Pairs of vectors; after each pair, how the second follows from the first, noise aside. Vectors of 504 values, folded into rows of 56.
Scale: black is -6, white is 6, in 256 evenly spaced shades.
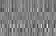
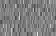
shuffled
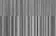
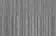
shrunk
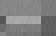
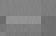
shrunk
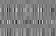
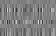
negated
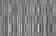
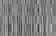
negated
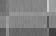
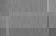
shrunk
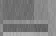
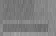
shrunk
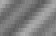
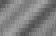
negated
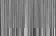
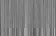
shrunk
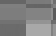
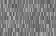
shuffled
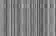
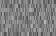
shuffled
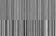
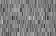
shuffled
